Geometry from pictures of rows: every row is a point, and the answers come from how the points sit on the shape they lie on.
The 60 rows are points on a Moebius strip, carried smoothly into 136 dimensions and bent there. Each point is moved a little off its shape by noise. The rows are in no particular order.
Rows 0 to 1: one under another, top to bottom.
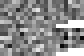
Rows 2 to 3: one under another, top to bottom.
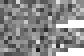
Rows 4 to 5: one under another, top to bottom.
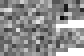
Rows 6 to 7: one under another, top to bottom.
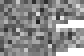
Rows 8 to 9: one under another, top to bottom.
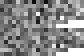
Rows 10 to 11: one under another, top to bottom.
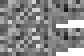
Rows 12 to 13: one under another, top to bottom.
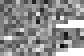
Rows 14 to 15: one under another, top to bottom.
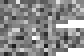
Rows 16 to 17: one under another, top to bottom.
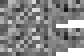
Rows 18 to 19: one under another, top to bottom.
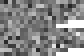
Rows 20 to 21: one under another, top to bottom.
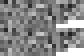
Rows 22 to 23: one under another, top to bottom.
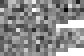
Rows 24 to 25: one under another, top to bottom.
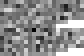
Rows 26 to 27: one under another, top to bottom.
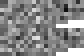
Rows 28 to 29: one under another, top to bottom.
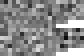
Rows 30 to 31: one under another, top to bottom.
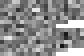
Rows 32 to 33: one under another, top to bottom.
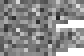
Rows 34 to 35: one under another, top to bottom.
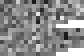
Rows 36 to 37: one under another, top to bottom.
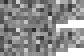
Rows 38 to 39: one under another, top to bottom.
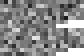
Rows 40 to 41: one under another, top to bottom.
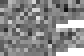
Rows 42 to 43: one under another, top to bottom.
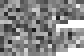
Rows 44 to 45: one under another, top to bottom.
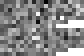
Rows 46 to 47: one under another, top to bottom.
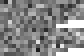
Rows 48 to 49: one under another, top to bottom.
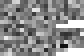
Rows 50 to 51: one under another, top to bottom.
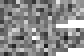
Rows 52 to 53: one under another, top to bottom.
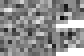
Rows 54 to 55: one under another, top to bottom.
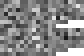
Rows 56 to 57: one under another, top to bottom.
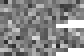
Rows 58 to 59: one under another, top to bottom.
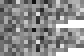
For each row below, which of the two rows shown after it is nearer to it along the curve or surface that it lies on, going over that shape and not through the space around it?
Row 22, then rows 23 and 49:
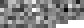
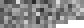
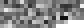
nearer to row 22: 49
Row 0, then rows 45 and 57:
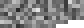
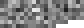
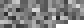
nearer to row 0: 45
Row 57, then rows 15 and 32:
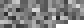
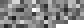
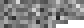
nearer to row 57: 15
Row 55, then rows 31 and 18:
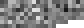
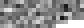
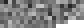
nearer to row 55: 31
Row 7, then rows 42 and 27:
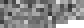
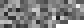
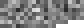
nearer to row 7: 42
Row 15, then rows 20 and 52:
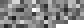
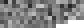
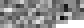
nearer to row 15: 52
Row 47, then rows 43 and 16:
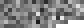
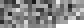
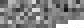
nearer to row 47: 43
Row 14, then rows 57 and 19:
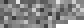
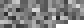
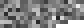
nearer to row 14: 19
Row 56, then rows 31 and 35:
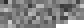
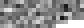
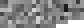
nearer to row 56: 31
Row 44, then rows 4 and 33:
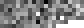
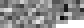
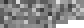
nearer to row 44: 33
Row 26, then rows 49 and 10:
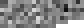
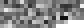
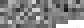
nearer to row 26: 10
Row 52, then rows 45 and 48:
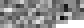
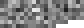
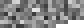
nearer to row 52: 45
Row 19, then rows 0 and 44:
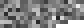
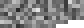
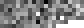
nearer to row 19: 44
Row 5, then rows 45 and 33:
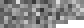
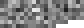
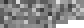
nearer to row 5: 33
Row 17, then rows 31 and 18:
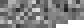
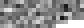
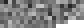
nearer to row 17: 31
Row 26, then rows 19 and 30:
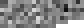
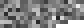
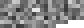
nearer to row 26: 30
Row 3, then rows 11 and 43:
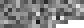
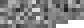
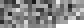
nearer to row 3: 43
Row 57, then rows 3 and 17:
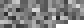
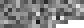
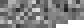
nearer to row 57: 3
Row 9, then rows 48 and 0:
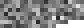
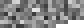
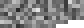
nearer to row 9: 48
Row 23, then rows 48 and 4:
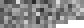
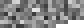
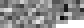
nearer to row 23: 48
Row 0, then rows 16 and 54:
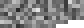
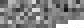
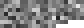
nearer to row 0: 16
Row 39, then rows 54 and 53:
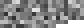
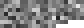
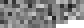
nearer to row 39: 54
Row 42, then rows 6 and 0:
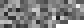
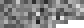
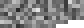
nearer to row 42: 6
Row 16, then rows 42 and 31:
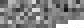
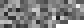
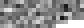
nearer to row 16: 31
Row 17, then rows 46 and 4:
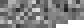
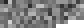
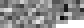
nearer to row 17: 4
